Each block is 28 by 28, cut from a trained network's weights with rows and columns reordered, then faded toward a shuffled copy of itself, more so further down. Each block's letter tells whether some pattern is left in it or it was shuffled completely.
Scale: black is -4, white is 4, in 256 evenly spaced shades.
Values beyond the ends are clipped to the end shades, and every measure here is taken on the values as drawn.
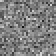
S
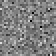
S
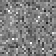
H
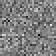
H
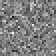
S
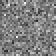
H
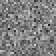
S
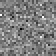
S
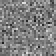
H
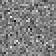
S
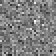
S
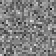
S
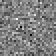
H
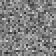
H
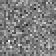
S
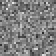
S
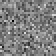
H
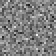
S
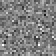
S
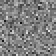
S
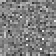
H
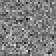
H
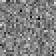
H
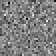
S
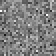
S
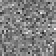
H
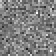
S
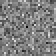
S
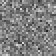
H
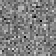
S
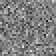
H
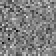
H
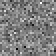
S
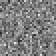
H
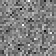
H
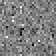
H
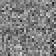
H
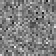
H
